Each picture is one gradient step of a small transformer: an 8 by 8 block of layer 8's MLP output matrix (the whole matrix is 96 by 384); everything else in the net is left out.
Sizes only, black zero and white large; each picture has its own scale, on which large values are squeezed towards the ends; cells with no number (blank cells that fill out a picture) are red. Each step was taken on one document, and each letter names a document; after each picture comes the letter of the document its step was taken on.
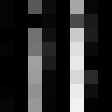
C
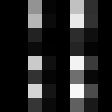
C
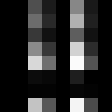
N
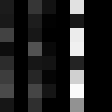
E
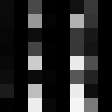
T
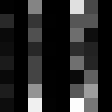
T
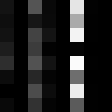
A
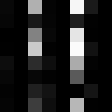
A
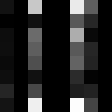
T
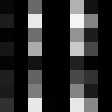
T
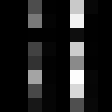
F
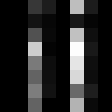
F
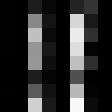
C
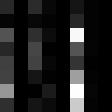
E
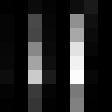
C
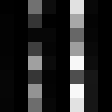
F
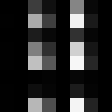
N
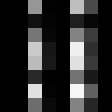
C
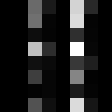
F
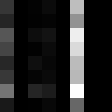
E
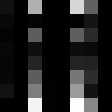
T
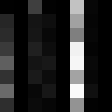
E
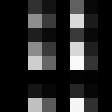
N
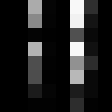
F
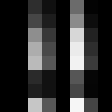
N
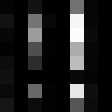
A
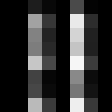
N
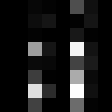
C
